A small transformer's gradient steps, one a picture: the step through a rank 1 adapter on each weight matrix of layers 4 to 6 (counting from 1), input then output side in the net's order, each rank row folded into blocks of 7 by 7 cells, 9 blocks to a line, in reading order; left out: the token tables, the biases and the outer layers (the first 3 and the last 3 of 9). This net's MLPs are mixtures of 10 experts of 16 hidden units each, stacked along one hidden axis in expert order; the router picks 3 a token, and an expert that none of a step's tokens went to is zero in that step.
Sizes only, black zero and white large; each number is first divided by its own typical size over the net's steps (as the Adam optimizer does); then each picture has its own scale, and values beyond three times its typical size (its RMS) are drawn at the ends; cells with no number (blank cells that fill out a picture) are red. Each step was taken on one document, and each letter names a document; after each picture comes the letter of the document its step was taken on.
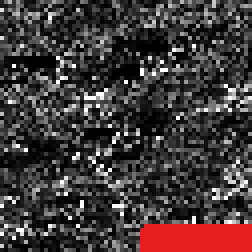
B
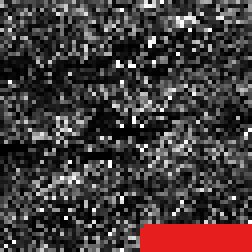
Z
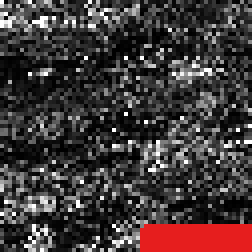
Z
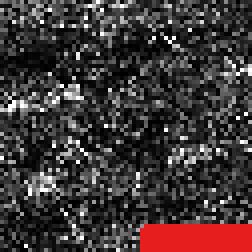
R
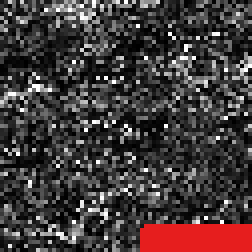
R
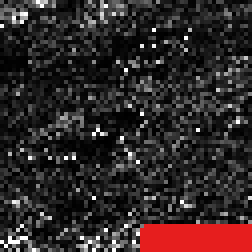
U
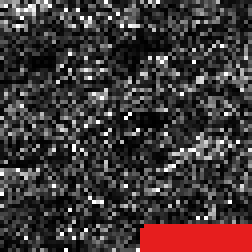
R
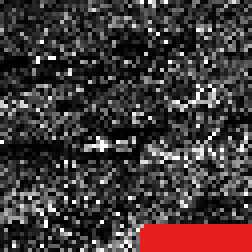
Z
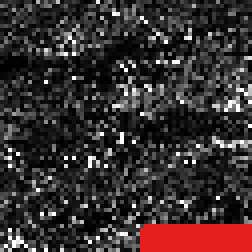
U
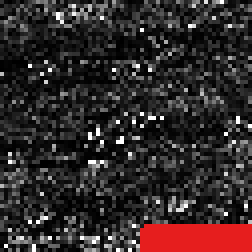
U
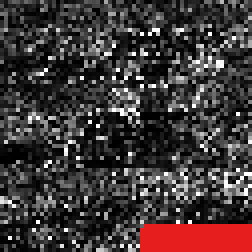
Z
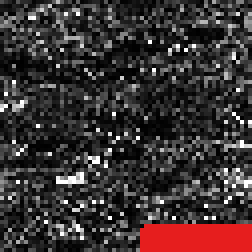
R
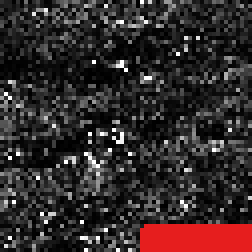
U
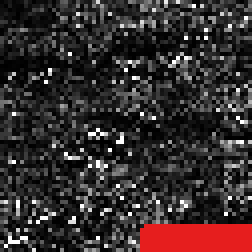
U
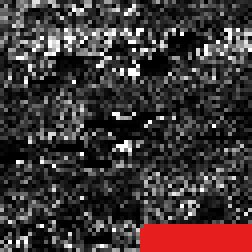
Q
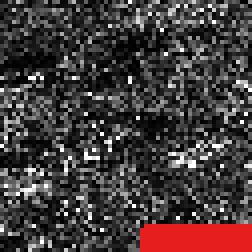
R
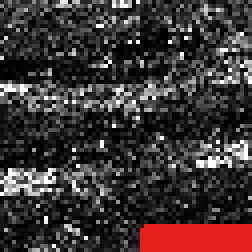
Z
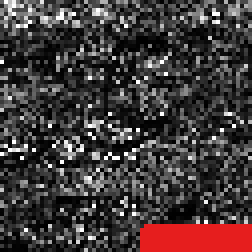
R
